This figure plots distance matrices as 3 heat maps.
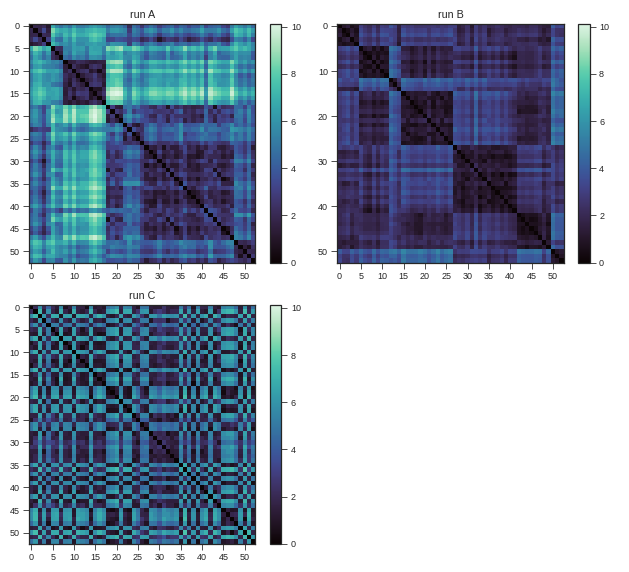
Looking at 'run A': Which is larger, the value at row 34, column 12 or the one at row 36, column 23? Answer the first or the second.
the first
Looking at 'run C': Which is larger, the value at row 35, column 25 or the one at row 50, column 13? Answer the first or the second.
the second
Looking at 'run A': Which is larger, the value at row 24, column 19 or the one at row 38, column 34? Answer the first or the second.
the first
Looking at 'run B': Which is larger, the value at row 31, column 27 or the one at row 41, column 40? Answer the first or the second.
the first
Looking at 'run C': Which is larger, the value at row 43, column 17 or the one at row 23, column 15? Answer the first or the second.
the second
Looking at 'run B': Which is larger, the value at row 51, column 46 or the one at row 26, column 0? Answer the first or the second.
the first
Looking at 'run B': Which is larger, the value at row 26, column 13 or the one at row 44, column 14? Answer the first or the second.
the first
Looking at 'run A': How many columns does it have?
53
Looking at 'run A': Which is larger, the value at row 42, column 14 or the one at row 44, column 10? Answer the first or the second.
the first
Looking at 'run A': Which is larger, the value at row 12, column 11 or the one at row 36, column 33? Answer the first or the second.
the second
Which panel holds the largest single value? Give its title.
run A
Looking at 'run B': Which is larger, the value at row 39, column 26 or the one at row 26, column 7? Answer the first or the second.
the first
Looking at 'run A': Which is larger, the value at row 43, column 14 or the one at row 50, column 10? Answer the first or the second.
the first
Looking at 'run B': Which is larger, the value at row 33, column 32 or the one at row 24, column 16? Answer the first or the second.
the first
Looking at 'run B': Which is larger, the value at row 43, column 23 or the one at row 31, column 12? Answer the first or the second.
the second
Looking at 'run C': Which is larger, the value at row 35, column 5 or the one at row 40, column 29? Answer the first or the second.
the first
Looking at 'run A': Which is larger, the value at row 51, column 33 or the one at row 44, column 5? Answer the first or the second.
the second
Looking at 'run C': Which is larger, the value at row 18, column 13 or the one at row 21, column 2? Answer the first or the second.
the second
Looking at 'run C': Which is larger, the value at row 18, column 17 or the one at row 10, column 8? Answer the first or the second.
the second
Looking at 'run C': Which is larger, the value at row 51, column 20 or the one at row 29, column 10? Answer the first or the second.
the first
